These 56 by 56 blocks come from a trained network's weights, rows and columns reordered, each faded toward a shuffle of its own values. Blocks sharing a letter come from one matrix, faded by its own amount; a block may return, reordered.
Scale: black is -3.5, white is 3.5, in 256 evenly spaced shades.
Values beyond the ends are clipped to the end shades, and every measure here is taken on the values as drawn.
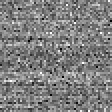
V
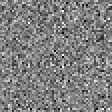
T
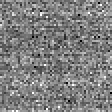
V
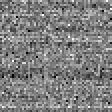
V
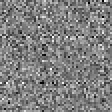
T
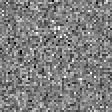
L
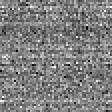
V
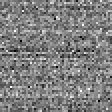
V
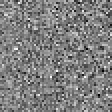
T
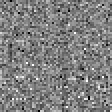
L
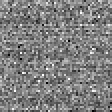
V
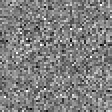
T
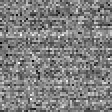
V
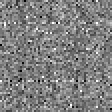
L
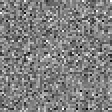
T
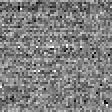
V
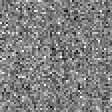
L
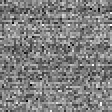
V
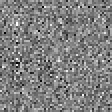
T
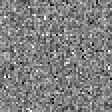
L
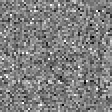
L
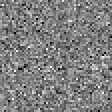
L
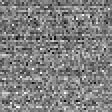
V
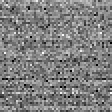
V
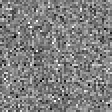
L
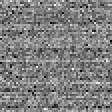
V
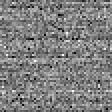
V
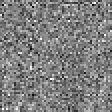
T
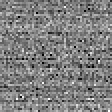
V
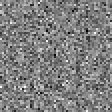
T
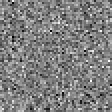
T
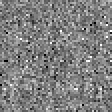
L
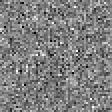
L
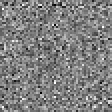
T
